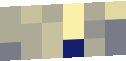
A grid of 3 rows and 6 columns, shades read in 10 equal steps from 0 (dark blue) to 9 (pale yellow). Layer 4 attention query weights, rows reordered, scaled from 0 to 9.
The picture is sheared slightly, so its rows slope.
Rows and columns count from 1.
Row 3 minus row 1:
-2 -1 1 -9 0 -4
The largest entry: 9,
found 2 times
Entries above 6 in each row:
3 2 1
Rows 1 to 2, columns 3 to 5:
6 9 6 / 7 9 5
